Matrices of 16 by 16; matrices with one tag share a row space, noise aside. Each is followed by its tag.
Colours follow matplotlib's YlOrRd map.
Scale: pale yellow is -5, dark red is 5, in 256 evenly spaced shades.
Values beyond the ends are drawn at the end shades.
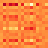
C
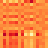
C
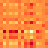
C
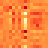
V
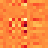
V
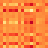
C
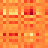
C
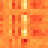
V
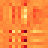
V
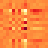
V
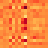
V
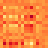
C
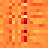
V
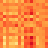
C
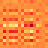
C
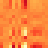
V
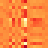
V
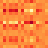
C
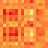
C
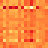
C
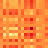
C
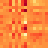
V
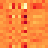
V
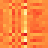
V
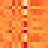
V
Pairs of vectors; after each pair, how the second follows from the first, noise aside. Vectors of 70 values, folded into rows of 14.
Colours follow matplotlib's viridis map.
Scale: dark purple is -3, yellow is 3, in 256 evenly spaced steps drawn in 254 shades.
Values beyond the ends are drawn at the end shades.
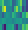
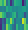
reversed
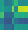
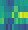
wrapped around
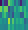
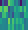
copied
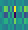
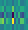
reversed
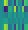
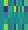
copied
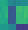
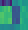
reversed
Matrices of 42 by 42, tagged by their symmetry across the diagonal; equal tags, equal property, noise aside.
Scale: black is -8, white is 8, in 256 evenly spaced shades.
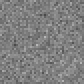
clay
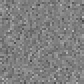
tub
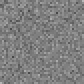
clay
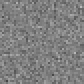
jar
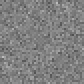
clay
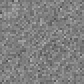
clay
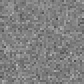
tub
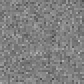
jar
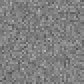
tub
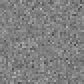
tub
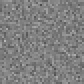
jar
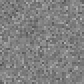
clay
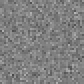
jar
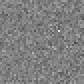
tub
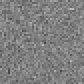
jar
